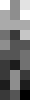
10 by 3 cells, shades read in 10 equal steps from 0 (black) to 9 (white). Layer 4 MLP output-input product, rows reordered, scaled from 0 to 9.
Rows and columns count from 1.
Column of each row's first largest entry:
1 3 1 3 1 3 3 2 2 2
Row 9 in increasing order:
1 1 5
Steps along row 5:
down same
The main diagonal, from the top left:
9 5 6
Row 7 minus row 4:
-2 -1 -3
